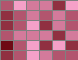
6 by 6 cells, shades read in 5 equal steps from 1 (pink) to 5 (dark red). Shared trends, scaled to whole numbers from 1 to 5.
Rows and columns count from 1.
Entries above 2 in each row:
2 4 4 2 4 4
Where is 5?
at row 5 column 1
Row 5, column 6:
4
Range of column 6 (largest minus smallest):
3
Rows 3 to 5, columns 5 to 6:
2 3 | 4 2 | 1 4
